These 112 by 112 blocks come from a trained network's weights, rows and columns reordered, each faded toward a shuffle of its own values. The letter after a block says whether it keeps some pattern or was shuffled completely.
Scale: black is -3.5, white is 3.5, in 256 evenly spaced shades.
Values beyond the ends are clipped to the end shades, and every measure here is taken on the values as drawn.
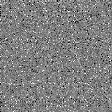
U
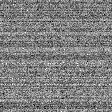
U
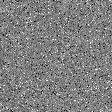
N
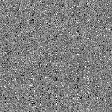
U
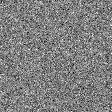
N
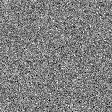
N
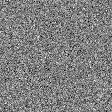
N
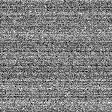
U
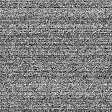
U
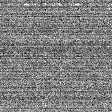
U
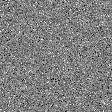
N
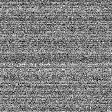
U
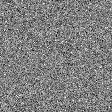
N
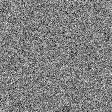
N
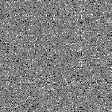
U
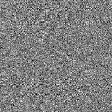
U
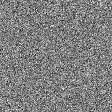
U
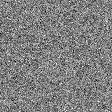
N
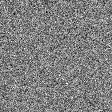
N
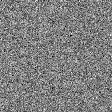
U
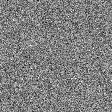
N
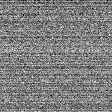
U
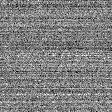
U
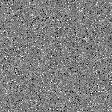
U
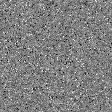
N
